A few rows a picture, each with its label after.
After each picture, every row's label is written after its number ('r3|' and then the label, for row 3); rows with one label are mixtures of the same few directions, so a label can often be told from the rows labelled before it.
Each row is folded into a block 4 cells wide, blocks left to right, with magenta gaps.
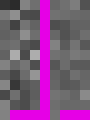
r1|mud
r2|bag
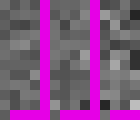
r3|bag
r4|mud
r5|mud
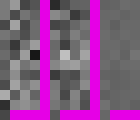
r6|mud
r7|mud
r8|mud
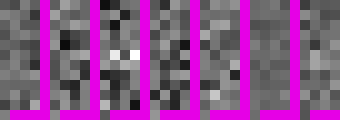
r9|mud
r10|bag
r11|mud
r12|mud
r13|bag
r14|bag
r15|mud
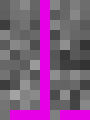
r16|bag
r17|mud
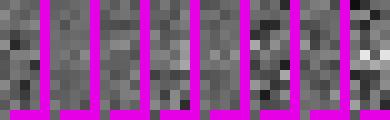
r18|bag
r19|mud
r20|bag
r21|mud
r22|mud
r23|bag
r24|bag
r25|mud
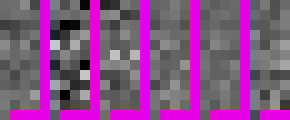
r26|bag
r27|bag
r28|mud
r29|bag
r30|bag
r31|mud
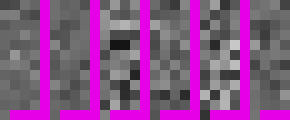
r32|mud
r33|bag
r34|bag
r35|bag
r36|mud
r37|bag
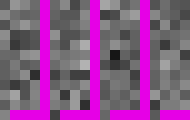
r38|bag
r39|mud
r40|mud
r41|mud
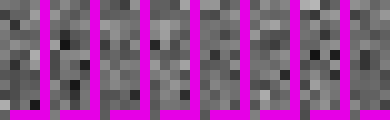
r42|mud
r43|bag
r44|bag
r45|bag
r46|mud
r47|bag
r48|mud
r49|mud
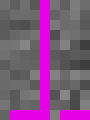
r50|bag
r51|mud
